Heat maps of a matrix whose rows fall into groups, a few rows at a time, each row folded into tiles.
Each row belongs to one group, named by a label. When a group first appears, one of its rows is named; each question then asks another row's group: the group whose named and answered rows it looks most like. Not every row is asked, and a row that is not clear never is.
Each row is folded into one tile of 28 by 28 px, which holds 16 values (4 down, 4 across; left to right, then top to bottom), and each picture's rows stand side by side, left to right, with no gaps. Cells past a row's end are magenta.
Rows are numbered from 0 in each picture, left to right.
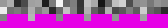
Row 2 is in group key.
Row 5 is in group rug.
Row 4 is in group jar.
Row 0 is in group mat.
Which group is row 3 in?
mat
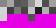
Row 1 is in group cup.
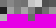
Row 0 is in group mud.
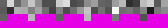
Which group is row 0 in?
cup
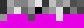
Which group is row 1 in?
cup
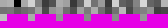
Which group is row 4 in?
key
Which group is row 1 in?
key
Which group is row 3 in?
key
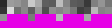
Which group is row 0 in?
mud
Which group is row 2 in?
key
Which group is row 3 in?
mud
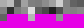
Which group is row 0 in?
cup
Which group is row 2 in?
key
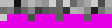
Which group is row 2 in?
cup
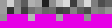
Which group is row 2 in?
jar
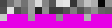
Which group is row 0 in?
mud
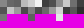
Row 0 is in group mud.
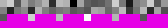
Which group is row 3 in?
mud
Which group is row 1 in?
mud
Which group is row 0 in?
cup
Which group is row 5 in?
cup
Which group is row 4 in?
key
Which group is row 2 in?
jar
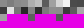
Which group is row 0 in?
mud
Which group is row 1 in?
cup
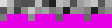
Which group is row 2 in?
cup
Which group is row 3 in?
cup
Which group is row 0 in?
key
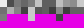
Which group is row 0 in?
key
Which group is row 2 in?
cup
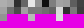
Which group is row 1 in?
jar
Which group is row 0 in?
mat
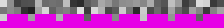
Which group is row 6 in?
mat
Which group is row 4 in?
mud
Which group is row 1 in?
mud
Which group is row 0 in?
key
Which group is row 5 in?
rug
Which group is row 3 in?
mud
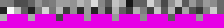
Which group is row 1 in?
mud
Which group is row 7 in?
mud
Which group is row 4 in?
mat
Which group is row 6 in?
cup
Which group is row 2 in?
cup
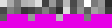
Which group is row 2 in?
mud
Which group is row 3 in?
key
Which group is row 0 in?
jar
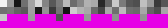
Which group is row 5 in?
mat
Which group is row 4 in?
key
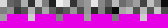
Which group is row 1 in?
rug
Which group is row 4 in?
mud
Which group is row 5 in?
rug
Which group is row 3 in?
rug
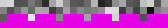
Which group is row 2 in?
key
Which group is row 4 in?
rug
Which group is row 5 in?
cup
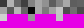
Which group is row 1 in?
mud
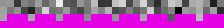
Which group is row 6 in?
cup
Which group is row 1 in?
mud
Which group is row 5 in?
key
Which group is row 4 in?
jar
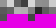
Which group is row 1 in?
cup
